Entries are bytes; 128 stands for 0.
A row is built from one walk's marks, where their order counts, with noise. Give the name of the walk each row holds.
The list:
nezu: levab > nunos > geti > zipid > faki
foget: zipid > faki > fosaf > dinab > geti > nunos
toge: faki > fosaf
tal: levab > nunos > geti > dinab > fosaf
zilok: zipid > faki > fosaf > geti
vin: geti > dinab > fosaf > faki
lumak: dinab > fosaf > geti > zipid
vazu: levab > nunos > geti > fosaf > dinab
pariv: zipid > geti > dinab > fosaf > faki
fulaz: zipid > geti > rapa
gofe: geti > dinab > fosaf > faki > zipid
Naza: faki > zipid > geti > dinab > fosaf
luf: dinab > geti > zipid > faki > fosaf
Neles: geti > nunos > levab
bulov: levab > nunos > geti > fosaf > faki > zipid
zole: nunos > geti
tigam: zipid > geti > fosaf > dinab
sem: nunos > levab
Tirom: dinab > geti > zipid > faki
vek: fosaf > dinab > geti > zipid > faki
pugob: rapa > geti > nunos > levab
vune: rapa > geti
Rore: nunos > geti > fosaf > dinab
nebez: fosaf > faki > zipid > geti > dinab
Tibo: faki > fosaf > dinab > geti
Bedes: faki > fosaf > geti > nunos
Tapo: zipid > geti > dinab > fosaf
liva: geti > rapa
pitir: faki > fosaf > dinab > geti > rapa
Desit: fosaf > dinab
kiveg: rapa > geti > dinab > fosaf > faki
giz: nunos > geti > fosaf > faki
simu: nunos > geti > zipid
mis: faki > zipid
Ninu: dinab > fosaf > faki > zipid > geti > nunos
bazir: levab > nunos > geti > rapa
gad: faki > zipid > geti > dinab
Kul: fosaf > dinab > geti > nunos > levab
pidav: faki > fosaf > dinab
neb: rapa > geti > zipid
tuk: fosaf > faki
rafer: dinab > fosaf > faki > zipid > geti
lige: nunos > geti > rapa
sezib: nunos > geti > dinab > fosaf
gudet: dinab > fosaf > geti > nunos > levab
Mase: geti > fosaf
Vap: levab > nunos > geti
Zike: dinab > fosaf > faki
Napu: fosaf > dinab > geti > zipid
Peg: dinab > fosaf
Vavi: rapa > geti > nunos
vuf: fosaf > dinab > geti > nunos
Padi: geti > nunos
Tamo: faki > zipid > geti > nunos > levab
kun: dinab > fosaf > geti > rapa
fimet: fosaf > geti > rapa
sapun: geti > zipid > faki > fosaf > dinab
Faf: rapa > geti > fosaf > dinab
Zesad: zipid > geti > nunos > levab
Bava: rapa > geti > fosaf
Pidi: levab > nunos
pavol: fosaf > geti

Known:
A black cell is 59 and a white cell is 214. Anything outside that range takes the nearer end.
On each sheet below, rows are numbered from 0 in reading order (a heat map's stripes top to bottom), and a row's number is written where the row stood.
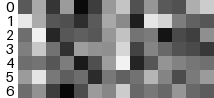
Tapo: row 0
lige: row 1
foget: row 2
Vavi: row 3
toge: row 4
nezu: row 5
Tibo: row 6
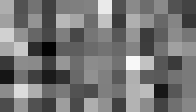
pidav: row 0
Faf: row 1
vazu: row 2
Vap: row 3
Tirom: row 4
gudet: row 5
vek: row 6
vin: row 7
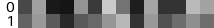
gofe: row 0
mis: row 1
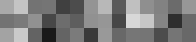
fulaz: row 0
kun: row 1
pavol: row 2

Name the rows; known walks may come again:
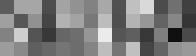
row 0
kiveg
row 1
Faf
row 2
Bedes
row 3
tigam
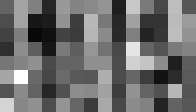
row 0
neb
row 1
gofe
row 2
Neles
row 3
lumak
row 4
kun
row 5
vuf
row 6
pugob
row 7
Desit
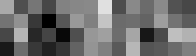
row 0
pidav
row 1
Tibo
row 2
Zesad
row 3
gudet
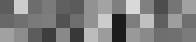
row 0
pariv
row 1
Bava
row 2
liva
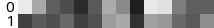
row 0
lige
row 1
Peg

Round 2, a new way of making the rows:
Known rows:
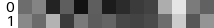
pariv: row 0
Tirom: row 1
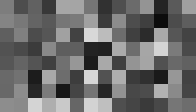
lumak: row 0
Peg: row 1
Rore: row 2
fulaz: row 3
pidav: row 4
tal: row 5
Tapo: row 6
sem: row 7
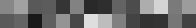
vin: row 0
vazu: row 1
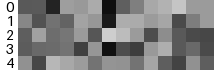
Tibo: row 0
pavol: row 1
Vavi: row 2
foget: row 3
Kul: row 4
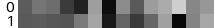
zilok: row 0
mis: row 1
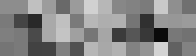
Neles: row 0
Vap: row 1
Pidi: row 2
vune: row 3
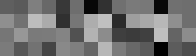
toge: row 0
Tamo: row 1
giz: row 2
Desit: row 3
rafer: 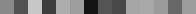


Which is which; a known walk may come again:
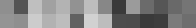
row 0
gudet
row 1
sem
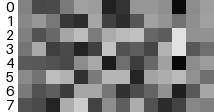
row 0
Napu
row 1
gofe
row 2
zole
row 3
kiveg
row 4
mis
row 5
Tamo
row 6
lumak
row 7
bazir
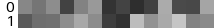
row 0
Zike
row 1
liva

